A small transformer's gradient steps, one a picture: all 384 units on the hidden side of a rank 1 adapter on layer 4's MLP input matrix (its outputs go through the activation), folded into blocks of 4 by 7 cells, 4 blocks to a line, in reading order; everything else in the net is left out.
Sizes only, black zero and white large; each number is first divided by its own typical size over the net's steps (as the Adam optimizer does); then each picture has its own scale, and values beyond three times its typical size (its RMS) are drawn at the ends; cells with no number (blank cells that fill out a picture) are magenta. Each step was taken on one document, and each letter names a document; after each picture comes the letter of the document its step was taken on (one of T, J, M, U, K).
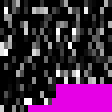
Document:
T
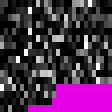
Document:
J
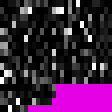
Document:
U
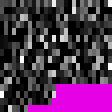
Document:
J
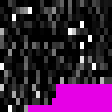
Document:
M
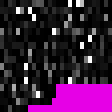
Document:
M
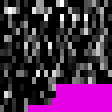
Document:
T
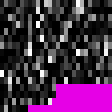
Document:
J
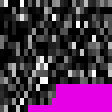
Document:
J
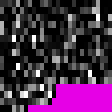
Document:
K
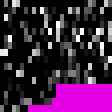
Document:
T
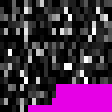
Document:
U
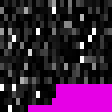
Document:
M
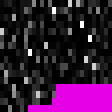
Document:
U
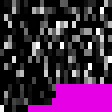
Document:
T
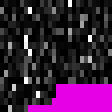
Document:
M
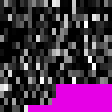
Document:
J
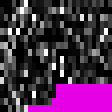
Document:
U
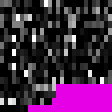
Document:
K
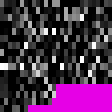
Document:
J
